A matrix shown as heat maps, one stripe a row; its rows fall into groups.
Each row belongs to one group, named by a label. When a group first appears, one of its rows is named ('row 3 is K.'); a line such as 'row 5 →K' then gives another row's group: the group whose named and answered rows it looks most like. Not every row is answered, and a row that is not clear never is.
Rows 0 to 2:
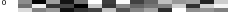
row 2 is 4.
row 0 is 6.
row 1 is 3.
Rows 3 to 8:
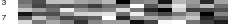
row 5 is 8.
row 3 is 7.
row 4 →4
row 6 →7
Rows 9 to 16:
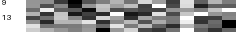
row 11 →3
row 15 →8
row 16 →8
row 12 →4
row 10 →6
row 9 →4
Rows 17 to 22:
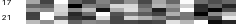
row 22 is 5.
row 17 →6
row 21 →3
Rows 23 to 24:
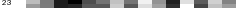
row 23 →4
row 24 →4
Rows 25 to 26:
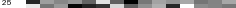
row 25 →3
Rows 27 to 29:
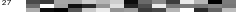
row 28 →3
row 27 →7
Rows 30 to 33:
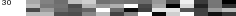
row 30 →8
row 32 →3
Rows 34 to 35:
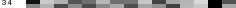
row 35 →7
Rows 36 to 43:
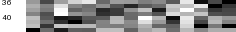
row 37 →5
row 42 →8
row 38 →5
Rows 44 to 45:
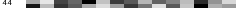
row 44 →3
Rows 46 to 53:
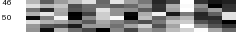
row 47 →5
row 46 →8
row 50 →7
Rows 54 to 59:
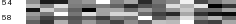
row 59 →6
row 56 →3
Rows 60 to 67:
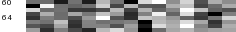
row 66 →6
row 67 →6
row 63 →7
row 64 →3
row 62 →4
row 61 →3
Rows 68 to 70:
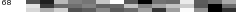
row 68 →6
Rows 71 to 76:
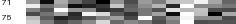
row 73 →5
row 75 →4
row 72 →4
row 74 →7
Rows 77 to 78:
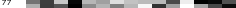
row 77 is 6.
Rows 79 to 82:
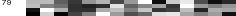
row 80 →4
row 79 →5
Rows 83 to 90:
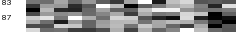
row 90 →4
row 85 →3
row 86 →7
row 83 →5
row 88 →8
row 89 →7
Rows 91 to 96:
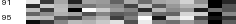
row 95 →5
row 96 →7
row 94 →7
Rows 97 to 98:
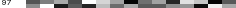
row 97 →7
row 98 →3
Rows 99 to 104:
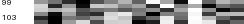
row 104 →7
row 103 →7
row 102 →6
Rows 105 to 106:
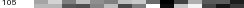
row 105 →8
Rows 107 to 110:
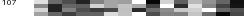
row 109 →4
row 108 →6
